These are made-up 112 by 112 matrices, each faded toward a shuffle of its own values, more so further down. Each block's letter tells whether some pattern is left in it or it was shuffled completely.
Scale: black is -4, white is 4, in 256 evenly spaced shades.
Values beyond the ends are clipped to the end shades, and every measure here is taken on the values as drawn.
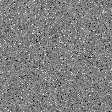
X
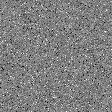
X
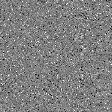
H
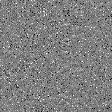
H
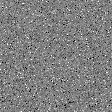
X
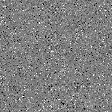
H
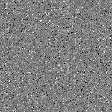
H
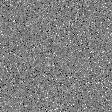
X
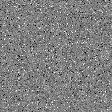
H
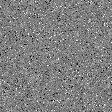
X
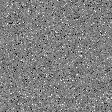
X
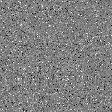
H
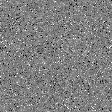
H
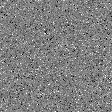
X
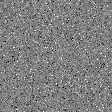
X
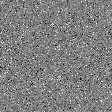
X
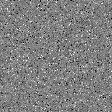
H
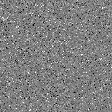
H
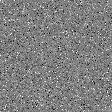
X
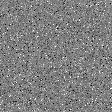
X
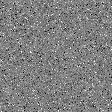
X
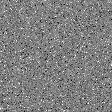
X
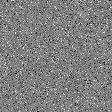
X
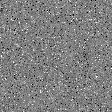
H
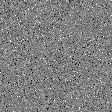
X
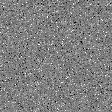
H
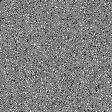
X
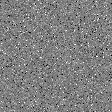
X
